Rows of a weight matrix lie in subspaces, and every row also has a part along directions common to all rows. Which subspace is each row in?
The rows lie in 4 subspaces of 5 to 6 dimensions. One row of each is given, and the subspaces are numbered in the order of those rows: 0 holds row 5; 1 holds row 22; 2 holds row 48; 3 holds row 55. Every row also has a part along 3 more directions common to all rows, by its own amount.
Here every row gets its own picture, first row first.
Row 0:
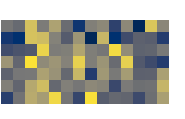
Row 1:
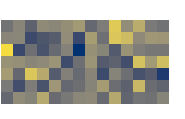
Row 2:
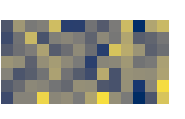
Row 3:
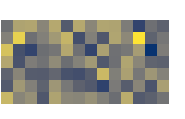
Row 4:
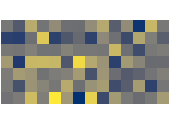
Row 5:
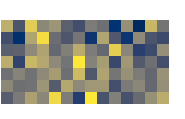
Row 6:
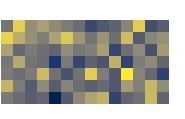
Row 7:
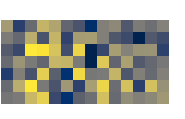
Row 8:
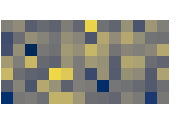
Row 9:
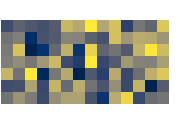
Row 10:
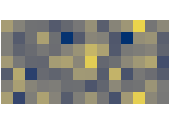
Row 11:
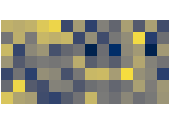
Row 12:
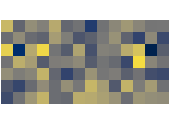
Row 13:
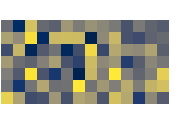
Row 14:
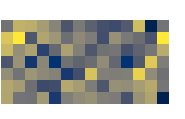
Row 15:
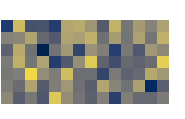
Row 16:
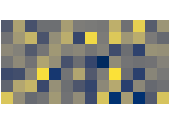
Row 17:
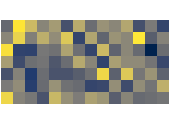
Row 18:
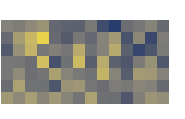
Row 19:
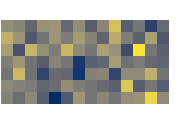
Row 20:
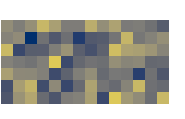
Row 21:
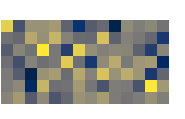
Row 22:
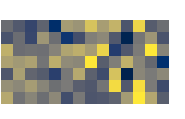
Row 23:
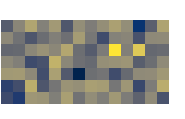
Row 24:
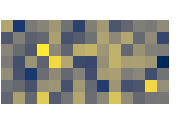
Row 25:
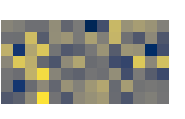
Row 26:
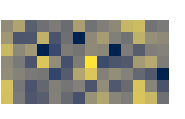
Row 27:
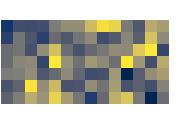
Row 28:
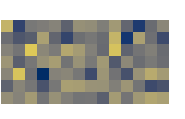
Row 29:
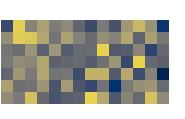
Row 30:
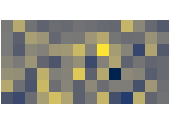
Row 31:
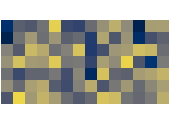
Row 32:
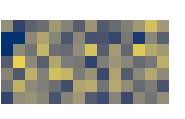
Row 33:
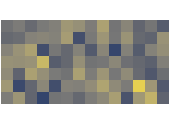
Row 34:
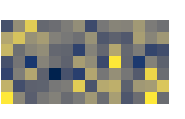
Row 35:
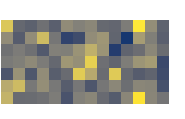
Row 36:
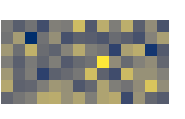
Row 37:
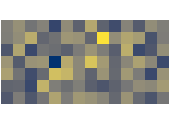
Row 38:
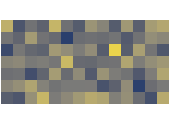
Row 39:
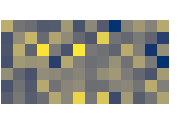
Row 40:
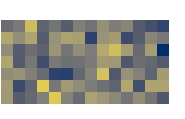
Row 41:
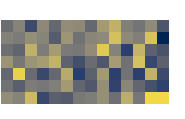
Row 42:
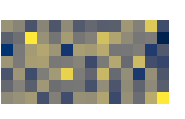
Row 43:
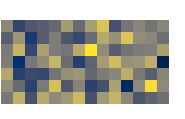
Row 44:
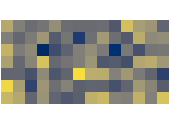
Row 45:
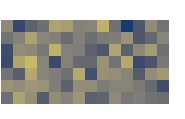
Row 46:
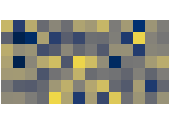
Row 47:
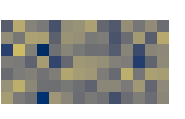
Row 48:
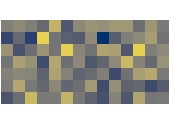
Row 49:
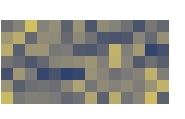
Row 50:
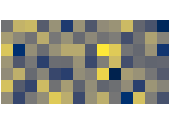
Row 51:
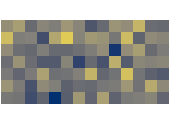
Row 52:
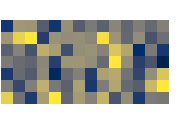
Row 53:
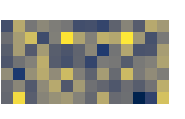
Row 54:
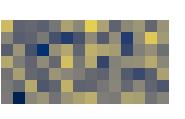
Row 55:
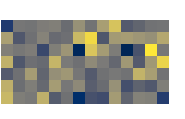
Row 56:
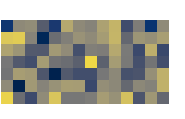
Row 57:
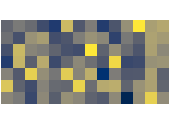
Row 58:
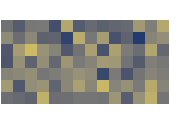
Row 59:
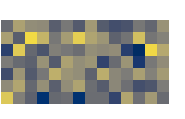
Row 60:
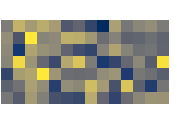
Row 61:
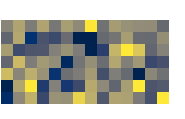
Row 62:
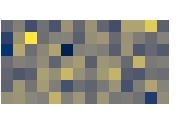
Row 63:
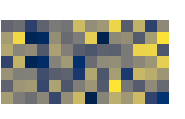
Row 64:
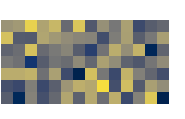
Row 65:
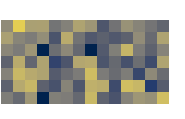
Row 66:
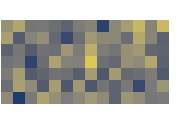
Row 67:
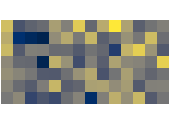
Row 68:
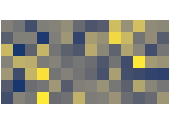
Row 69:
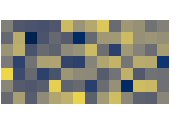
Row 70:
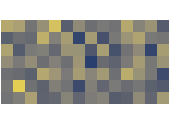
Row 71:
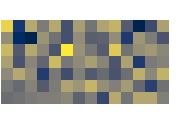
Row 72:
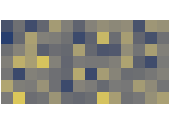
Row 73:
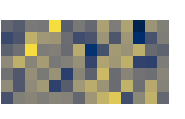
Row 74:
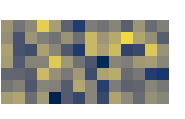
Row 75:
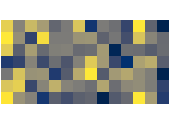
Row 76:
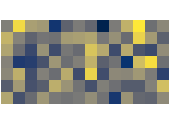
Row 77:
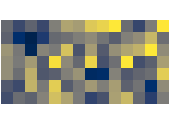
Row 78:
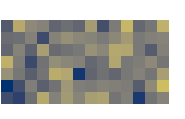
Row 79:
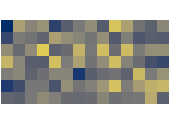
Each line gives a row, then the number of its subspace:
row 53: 1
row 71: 0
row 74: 3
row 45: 1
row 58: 2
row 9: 2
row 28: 0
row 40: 2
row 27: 0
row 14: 0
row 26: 1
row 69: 3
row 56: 2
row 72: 1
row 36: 3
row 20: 3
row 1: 3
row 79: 1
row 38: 1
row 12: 3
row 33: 1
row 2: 1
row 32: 2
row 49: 2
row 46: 0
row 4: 0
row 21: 3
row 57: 2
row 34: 2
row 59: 3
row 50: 2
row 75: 1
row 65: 3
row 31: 1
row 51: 0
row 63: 0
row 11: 2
